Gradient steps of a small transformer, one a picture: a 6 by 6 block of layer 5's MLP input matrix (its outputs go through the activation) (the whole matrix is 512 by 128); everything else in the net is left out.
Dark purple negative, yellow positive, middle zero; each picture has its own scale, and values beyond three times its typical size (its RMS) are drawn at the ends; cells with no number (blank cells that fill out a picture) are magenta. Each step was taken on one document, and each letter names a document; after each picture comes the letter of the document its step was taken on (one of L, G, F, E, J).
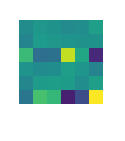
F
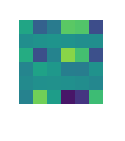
F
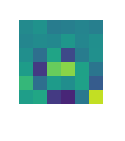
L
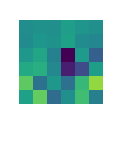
L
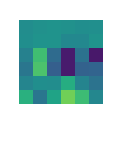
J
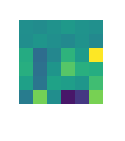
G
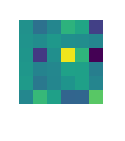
F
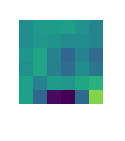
L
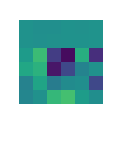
J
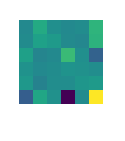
F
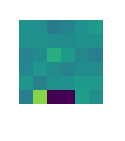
L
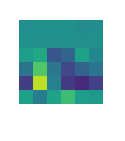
J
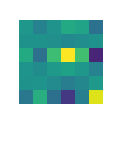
F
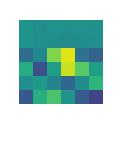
G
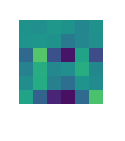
L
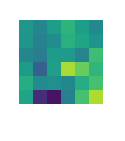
G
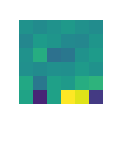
G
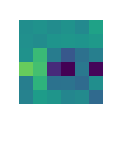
J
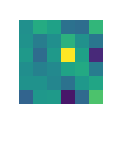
F
